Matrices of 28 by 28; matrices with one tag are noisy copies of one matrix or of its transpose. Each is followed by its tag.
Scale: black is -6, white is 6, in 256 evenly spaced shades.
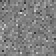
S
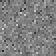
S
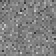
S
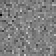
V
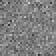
S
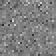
S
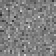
V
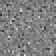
V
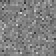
S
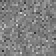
S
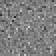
V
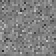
S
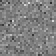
S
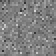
S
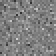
V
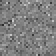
S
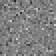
V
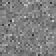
S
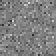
S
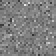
S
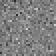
V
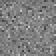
V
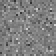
V
